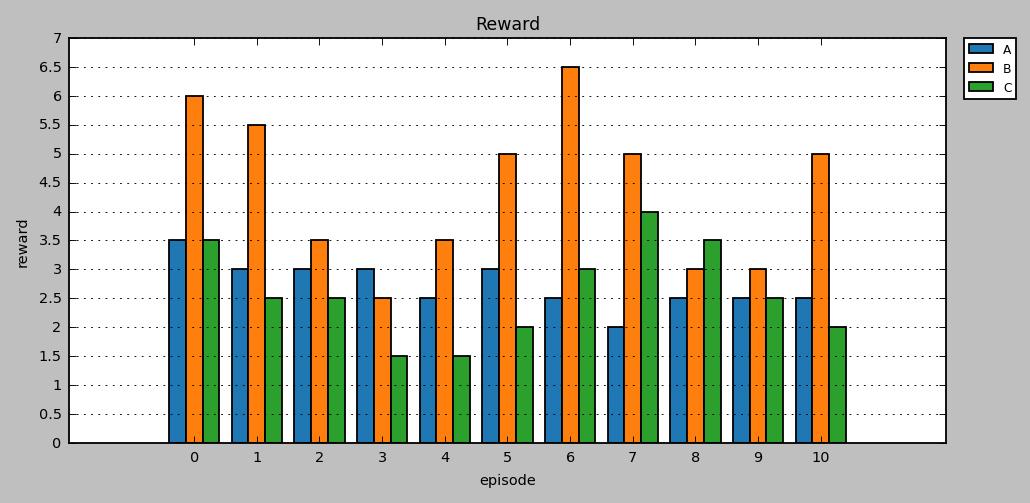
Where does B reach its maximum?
6
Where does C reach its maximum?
7
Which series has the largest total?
B
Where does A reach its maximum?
0
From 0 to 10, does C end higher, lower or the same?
lower
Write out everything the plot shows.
Title: Reward
x-axis: episode, ticks 0 1 2 3 4 5 6 7 8 9 10
y-axis: reward, ticks 0 0.5 1 1.5 2 2.5 3 3.5 4 4.5 5 5.5 6 6.5 7
Legend: A, B, C
Values:
A: 3.5 3 3 3 2.5 3 2.5 2 2.5 2.5 2.5
B: 6 5.5 3.5 2.5 3.5 5 6.5 5 3 3 5
C: 3.5 2.5 2.5 1.5 1.5 2 3 4 3.5 2.5 2
